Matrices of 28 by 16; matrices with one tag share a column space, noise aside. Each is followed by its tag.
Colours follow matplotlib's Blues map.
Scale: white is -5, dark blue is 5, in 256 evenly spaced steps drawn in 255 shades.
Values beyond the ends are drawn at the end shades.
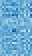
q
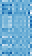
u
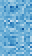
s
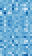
u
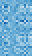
s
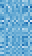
s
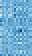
q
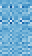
s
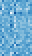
u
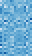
s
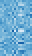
q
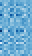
q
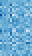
q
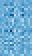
q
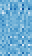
u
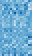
u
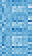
s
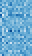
q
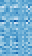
s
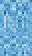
u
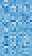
s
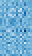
q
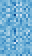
q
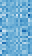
q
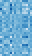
u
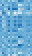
u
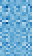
s
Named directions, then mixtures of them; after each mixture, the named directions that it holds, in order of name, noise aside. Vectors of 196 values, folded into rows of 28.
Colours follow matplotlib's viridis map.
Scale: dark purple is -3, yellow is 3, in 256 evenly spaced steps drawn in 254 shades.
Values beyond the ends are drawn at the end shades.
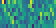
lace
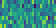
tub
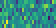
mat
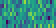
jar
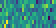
mat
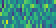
mat, tub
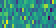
mat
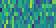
lace, mat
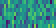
jar, lace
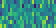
tub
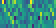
lace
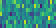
jar, tub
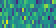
mat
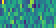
lace, tub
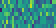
lace, mat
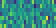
tub
